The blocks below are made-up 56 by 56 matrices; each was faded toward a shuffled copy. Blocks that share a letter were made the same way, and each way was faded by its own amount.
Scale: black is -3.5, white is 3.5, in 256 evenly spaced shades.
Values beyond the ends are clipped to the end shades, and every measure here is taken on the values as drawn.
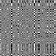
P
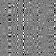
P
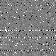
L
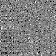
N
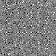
N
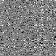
L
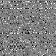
L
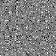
N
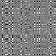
P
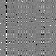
P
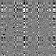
P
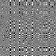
P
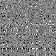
L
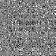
N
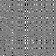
P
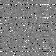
L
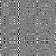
P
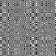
P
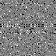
L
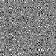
N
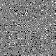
L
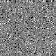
N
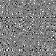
L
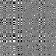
P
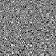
N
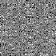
N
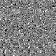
N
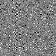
N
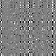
P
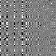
P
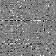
L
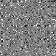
L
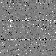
L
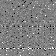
L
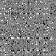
L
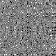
N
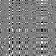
P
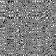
L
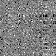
N
